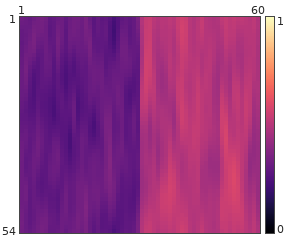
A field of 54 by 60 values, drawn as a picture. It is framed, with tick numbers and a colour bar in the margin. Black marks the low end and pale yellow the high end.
The table splits into one row of 2 panels. Panel 1,1: low, streaked downward, faint in contrast. Panel 1,2: middling, streaked downward, faint in contrast.
